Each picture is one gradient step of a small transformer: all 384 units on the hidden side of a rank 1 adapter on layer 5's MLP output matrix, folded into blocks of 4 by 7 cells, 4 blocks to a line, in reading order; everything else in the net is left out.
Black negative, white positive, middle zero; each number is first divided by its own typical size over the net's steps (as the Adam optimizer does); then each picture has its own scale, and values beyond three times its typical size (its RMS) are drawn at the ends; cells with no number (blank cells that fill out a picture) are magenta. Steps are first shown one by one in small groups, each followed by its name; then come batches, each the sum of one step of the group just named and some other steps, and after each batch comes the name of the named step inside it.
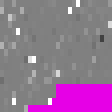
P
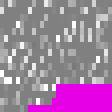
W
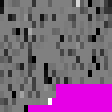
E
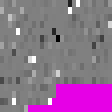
P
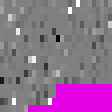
P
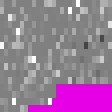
P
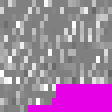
W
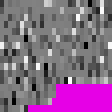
E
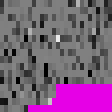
E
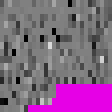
E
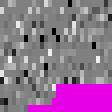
W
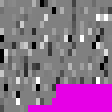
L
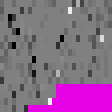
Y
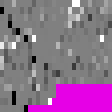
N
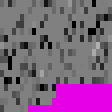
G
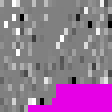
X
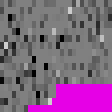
Y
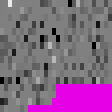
L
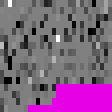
G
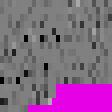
N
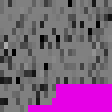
G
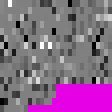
L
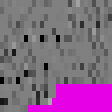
N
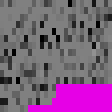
G
